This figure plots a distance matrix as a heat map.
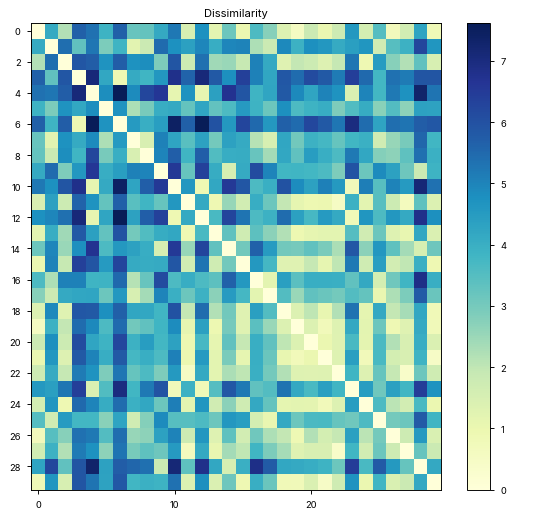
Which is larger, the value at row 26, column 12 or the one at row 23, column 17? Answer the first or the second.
the first
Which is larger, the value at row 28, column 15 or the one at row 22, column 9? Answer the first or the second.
the first
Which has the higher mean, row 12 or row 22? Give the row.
12
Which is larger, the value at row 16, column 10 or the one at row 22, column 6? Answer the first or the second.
the second
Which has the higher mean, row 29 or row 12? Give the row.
12
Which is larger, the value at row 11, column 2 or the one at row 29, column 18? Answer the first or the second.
the first
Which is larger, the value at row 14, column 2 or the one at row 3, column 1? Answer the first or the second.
the second
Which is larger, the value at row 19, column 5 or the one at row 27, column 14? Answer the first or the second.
the first
